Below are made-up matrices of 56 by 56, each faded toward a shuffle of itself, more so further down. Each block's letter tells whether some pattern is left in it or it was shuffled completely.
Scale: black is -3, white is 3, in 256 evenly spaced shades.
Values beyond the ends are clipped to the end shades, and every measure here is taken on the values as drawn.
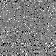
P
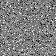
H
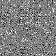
P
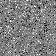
H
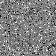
P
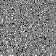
P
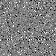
P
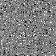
P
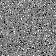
H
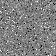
H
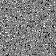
P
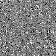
P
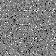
P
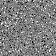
H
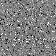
P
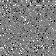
P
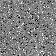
H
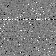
P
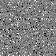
P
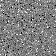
H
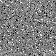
H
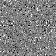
P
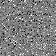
P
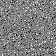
H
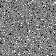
H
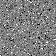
H
